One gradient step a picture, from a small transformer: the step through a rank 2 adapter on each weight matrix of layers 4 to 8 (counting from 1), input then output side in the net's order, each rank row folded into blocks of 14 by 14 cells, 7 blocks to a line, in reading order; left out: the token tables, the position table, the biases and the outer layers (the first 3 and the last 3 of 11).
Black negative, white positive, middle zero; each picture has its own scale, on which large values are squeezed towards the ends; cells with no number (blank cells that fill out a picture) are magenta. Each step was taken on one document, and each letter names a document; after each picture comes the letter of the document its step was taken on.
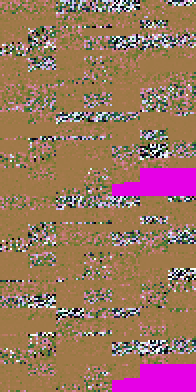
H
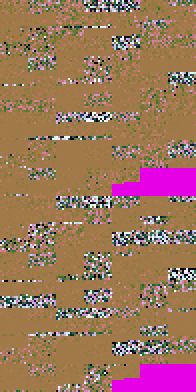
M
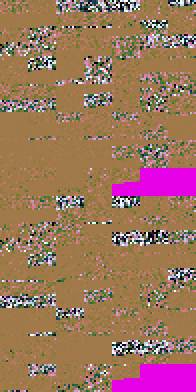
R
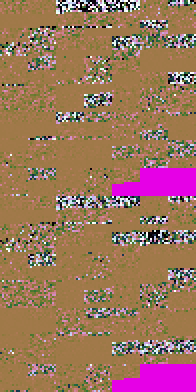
R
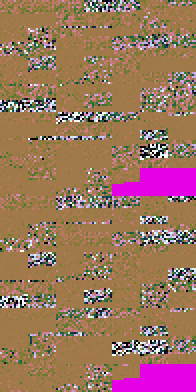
H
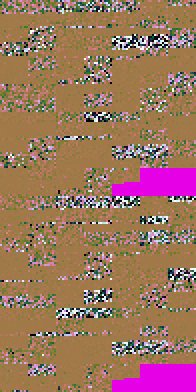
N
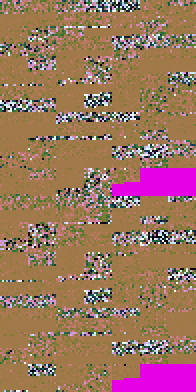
M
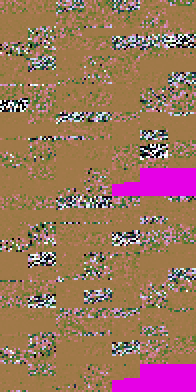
H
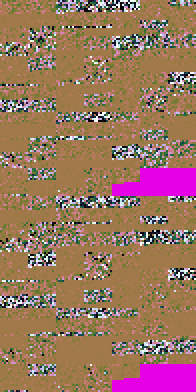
R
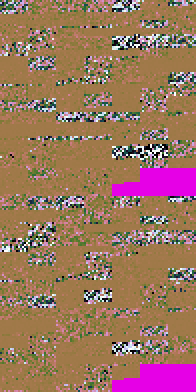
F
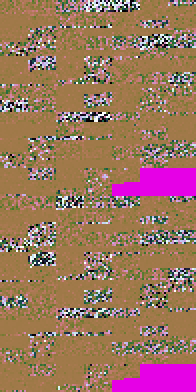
N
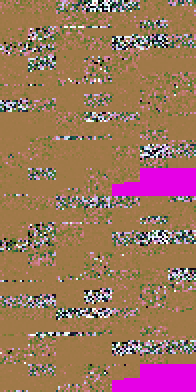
M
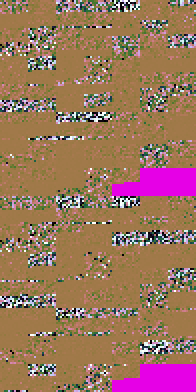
R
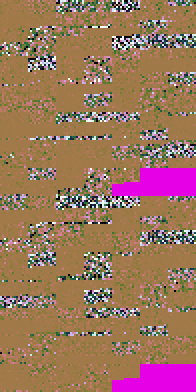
M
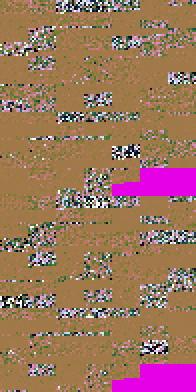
N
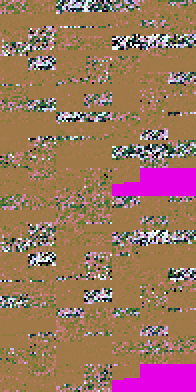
F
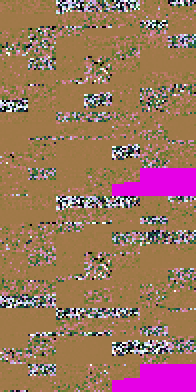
R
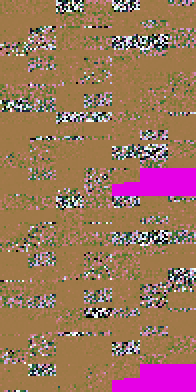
N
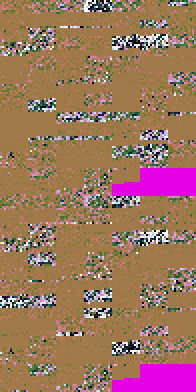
F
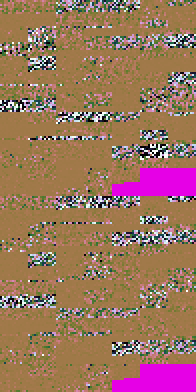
H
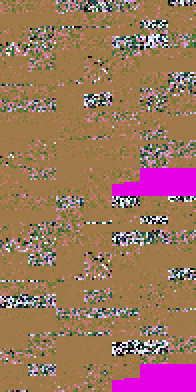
R
